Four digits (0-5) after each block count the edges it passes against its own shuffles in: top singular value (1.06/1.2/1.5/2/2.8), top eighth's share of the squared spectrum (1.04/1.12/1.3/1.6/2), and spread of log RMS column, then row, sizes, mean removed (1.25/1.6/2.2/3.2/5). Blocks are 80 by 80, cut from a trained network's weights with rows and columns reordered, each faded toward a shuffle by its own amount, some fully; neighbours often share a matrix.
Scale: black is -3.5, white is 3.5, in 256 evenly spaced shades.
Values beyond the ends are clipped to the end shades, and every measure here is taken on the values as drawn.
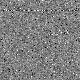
2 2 0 1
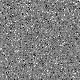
0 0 0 0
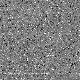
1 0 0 0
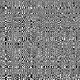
4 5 3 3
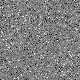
0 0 0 0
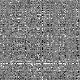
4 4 3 2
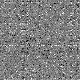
3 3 2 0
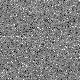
0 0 0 0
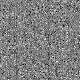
2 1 0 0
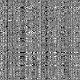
4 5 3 3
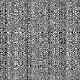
4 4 2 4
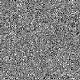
3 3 1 2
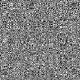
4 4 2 3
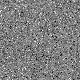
0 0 0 0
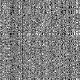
4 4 2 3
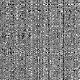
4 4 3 3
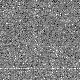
2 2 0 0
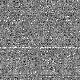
3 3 1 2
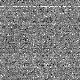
3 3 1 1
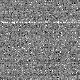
3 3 1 1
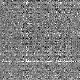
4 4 3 2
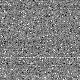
2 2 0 0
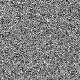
2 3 1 1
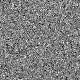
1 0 0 0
